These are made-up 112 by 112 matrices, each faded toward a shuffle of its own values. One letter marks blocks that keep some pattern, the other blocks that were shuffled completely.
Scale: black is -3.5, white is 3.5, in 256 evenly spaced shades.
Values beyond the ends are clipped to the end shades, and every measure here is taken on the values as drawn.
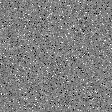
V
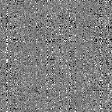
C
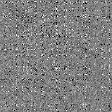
C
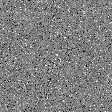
V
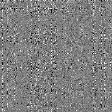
C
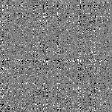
C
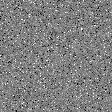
V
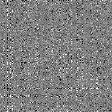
C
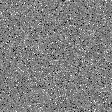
V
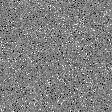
V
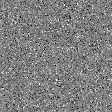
V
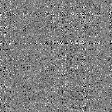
C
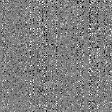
C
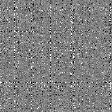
C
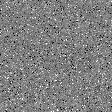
V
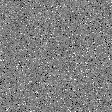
V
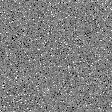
V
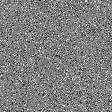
V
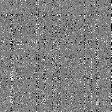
C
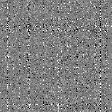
C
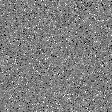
V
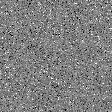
V
